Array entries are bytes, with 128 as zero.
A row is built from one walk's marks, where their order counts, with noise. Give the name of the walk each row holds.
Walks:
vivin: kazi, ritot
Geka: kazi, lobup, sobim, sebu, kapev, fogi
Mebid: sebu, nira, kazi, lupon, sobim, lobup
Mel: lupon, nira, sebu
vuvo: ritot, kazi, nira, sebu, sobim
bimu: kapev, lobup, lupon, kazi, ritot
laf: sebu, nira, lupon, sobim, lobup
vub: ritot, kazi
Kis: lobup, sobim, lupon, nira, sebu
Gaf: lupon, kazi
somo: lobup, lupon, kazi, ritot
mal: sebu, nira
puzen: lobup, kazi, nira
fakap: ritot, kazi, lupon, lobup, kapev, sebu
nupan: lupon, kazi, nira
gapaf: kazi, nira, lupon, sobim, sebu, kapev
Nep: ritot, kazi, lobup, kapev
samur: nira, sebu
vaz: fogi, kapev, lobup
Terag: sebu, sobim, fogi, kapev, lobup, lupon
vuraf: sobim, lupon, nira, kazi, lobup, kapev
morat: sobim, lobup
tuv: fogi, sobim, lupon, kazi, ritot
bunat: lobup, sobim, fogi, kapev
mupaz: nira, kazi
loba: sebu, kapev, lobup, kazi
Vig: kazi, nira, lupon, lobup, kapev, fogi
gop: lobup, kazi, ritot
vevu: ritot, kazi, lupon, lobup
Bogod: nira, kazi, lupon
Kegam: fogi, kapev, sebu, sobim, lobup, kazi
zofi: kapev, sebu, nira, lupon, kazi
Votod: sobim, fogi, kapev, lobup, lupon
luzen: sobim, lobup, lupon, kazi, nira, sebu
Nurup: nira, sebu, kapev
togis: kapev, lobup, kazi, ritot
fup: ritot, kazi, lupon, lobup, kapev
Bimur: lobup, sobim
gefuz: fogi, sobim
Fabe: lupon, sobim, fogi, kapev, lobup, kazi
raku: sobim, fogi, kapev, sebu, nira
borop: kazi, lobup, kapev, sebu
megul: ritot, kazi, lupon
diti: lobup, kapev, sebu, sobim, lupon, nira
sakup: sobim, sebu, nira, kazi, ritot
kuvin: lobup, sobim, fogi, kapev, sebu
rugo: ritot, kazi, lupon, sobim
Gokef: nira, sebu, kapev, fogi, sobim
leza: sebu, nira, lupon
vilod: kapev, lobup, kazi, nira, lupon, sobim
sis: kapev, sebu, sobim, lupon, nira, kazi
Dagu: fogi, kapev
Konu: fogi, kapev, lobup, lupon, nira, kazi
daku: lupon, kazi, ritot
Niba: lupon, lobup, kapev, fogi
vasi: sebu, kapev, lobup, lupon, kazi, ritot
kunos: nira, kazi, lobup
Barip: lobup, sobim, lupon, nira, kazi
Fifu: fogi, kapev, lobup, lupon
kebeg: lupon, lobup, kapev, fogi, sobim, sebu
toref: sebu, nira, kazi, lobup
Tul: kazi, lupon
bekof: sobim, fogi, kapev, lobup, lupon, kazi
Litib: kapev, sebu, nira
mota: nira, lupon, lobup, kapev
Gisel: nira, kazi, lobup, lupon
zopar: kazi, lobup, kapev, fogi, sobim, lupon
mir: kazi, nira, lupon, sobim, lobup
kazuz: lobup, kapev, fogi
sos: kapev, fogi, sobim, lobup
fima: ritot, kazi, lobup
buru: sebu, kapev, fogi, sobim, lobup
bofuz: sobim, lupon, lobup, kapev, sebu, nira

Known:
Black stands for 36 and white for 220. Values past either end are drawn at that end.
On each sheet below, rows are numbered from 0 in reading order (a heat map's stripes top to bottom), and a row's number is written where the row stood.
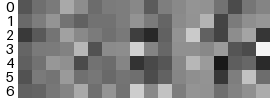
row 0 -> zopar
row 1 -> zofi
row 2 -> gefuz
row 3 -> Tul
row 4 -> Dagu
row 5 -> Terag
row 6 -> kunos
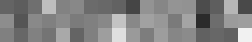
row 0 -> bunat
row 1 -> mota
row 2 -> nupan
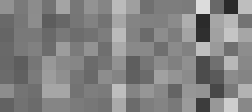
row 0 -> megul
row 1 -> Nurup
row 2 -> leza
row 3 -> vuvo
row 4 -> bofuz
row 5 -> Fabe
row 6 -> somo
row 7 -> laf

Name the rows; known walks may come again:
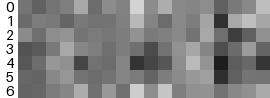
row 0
Gisel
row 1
leza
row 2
bimu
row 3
bekof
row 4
Dagu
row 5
Konu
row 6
kunos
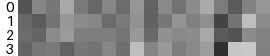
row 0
borop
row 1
bofuz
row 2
vilod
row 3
samur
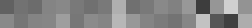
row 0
laf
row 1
vevu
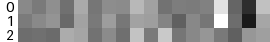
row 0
megul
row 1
vub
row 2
puzen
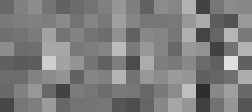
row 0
zofi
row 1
fakap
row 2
diti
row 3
somo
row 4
Bimur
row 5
Vig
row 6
Litib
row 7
Kegam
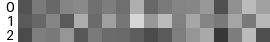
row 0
Mebid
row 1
mupaz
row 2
buru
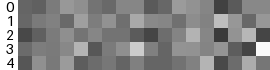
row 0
Fabe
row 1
vuvo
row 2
raku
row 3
Tul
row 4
loba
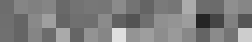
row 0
vasi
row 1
Fifu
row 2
Bogod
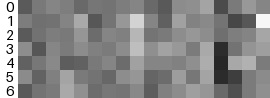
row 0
sis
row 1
Gaf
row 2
gapaf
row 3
mota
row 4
Nurup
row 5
Niba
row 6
zopar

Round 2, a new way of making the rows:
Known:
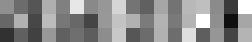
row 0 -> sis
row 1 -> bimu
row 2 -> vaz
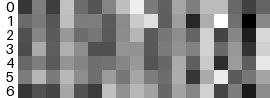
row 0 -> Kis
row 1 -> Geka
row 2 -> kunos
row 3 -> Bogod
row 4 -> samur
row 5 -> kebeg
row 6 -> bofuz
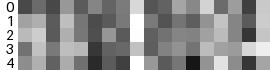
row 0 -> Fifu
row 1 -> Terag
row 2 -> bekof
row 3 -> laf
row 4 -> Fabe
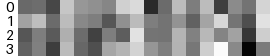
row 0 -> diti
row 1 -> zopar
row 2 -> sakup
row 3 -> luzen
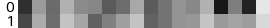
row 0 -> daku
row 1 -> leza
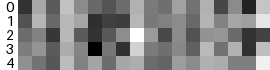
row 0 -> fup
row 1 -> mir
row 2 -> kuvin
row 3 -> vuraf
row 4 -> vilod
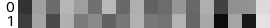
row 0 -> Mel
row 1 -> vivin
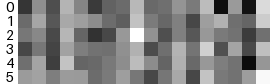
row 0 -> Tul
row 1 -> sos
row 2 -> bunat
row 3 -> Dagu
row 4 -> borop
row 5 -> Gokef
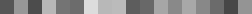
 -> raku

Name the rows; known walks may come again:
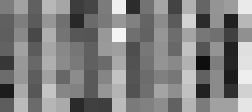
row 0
buru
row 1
mota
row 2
Bimur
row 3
mupaz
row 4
daku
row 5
Gisel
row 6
megul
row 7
mir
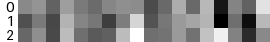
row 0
Nurup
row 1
gop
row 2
Barip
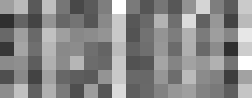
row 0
Terag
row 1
vaz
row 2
mal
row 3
Gaf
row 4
zofi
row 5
gefuz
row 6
Votod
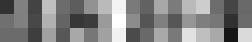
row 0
Kis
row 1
bunat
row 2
Konu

